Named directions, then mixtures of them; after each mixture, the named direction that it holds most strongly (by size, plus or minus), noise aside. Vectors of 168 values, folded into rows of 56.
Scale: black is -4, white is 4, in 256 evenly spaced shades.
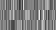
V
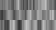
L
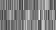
V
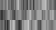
L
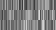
V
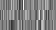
V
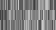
V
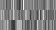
V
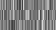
V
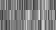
V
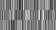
V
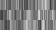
L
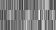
V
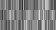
V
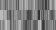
L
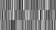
V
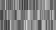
L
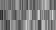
L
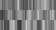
L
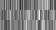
V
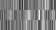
V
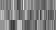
L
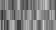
L
